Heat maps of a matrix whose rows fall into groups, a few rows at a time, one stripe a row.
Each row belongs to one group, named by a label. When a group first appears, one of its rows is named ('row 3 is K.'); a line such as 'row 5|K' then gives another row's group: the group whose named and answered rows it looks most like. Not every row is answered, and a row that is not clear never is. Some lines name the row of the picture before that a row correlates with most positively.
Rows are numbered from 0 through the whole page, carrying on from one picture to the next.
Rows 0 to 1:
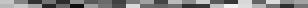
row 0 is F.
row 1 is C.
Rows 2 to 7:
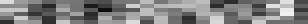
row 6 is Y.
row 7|Y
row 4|F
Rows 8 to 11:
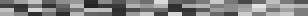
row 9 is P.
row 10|C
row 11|F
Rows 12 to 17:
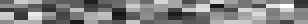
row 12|Y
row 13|F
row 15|C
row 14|P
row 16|C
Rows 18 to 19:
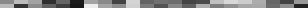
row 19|C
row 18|C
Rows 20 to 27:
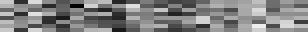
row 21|C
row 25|F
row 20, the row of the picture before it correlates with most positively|19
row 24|P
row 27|C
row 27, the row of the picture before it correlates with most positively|19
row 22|P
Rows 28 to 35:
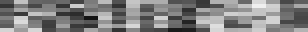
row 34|Y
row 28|Y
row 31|C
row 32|Y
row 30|Y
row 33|Y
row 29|P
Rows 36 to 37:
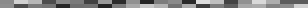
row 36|Y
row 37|P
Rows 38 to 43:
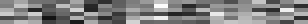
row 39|Y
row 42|P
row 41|C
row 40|F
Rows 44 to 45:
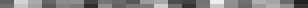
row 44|Y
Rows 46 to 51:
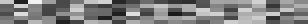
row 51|C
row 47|P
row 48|P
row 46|C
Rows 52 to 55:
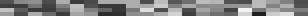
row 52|Y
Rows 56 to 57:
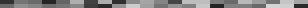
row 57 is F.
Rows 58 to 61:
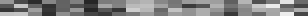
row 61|F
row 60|P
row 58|F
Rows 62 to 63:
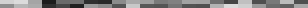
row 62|F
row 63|C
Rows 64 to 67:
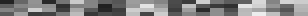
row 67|P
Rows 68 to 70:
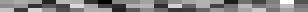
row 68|F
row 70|C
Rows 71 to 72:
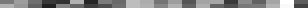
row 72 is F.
